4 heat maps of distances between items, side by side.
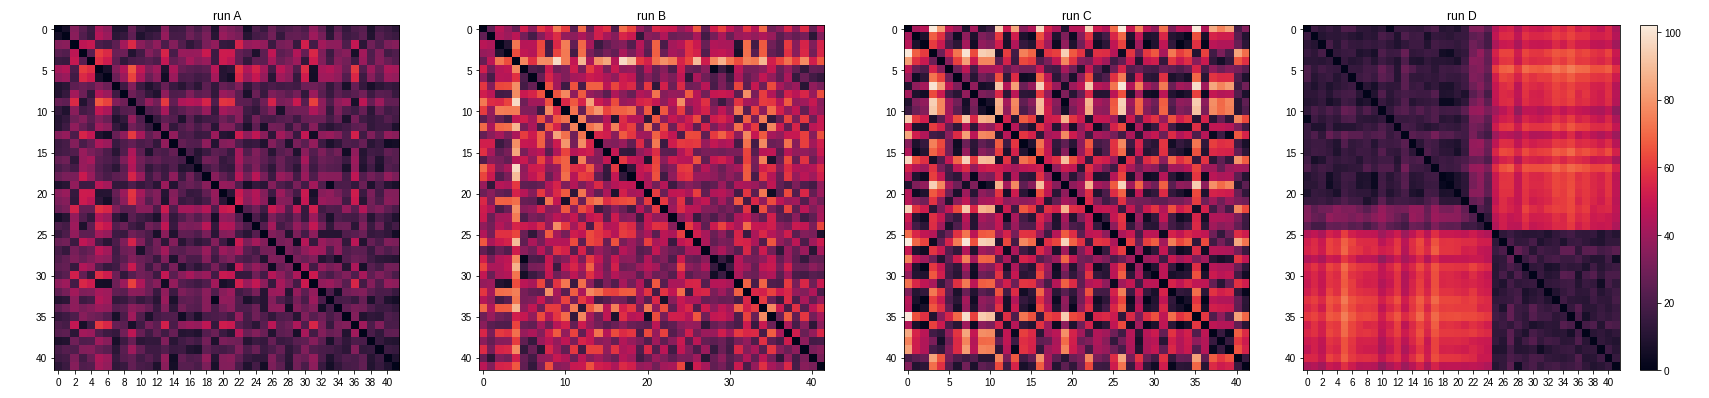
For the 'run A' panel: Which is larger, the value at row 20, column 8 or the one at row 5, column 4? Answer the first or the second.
the second
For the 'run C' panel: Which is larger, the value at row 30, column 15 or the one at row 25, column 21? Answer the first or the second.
the second
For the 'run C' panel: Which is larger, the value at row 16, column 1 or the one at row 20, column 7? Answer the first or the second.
the first
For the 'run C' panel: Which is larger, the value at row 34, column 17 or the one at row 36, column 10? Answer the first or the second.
the first
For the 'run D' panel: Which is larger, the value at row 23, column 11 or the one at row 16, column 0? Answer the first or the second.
the first
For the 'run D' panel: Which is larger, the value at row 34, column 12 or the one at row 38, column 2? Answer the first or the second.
the first
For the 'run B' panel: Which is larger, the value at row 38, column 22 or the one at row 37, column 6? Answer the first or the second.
the second
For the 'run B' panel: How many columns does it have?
42
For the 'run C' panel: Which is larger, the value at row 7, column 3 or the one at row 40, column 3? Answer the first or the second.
the first
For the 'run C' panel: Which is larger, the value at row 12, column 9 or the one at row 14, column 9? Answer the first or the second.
the first
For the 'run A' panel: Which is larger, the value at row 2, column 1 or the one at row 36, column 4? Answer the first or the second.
the first
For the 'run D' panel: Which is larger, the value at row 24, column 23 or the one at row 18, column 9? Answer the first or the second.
the first
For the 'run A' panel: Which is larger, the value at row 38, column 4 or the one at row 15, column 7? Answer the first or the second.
the first
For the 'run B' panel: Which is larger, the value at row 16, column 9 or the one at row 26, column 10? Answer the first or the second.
the first
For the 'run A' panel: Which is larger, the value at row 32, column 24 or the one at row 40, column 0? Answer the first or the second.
the first
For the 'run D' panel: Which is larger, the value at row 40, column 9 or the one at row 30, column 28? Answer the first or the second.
the first
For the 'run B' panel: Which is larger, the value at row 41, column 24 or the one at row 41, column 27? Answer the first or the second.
the first
